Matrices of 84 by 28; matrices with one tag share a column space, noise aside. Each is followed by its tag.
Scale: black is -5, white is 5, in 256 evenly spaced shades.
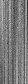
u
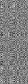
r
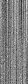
u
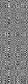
r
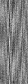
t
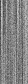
u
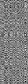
r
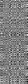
r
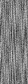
t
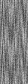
t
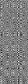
r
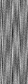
t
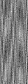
t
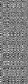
r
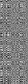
r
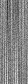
u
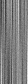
u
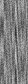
t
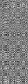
r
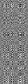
r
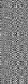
r
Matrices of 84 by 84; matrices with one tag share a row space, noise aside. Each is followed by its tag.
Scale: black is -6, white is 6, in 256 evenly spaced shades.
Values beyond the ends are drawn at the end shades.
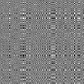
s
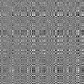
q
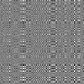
s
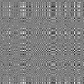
s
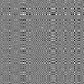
s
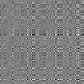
q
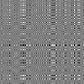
s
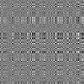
q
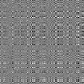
q
